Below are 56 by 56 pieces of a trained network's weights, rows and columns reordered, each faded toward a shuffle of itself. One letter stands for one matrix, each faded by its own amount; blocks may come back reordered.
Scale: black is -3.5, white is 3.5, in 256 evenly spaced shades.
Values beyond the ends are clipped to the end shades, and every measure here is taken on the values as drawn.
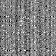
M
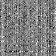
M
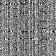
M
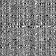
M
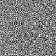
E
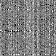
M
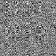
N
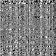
M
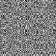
E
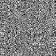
N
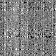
M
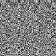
E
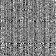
M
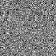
N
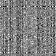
M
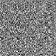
N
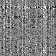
M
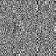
E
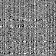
M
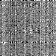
M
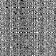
M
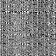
M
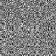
E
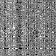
M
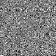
N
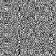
E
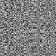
E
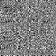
N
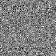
N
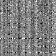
M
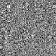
N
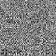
N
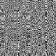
E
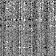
M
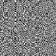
E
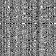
M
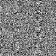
N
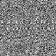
N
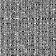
M
